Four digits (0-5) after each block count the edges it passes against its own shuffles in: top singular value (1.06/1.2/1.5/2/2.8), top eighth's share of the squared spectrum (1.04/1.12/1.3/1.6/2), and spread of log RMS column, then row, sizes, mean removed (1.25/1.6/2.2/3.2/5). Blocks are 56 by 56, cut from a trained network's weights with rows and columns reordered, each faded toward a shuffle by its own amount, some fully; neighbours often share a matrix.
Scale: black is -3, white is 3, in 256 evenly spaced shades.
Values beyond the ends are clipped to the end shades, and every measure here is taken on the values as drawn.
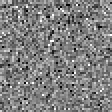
2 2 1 0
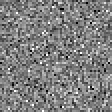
0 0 0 0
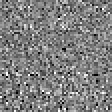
2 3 1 1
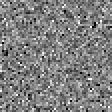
0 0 0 0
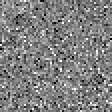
1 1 0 0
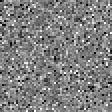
0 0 0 0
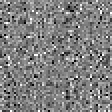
3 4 2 3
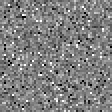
1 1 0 0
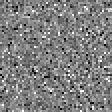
2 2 0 1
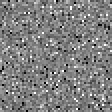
0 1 0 0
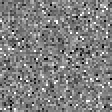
0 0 0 0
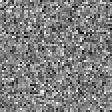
2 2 0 1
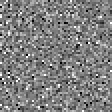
2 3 1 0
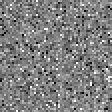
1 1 0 0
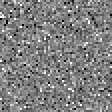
0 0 0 0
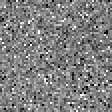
0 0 0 0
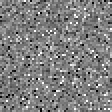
0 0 0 0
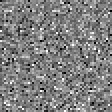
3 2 0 1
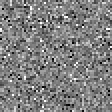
1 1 0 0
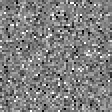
2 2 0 1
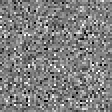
3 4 2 2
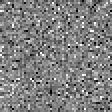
3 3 1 1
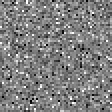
1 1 0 0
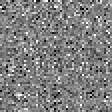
3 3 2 1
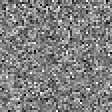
2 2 0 1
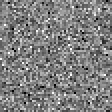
1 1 0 0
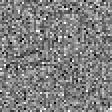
2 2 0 1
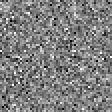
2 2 0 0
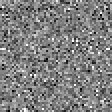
1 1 0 0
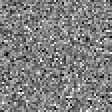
2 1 0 0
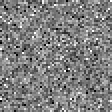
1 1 0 0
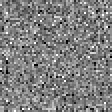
2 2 0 1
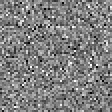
2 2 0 0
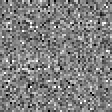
3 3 2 1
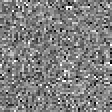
2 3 1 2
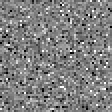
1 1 0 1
